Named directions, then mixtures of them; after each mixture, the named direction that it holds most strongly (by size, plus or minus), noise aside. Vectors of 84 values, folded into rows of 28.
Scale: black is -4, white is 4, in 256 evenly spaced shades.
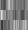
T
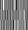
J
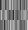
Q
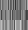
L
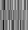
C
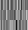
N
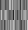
Q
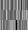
N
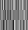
J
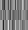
C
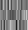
N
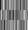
Q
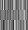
J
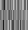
C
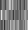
Q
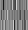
J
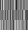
J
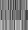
L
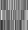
L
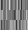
N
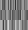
L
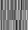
N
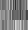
L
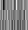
J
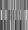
L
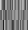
C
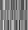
C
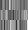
Q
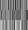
L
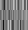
C
